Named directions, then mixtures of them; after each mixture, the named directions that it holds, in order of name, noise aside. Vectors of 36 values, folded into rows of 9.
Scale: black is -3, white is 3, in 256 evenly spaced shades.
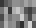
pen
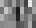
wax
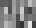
pen, wax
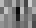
wax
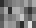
pen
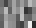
pen, wax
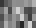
pen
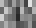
wax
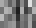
wax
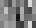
pen, wax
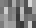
pen, wax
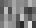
pen, wax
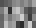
pen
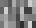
pen, wax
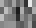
wax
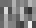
pen, wax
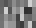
pen, wax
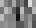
wax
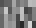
pen, wax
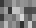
pen
